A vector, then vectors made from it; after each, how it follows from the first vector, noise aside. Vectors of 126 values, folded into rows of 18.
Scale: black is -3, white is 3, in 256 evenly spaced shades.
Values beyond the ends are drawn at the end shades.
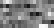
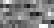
copied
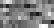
copied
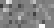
partly zeroed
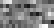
copied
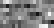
copied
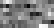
copied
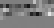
partly zeroed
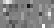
partly zeroed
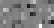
partly zeroed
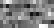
copied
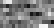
copied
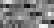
copied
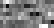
copied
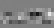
partly zeroed
